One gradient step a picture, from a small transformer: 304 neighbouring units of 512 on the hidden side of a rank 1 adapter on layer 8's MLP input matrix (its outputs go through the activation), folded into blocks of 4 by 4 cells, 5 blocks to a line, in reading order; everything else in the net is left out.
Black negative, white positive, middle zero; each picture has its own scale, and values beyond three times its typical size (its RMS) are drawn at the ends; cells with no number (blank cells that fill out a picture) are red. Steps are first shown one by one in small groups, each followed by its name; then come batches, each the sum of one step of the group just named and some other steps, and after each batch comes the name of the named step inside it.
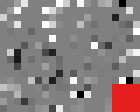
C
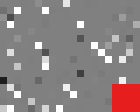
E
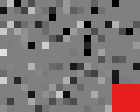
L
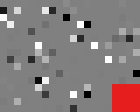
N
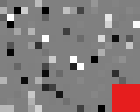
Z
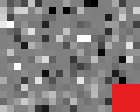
L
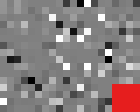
C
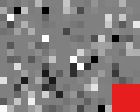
Z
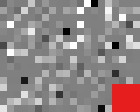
Z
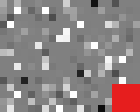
E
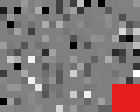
Z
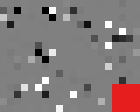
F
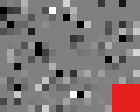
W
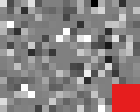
W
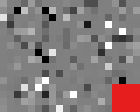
F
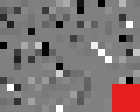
W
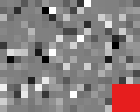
F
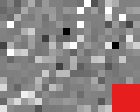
W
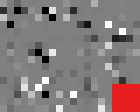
F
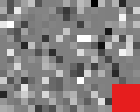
W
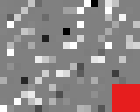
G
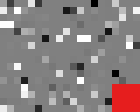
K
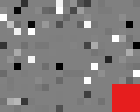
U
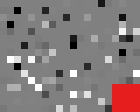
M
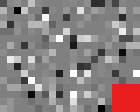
M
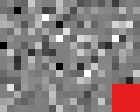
U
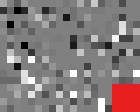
M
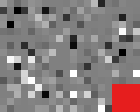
M
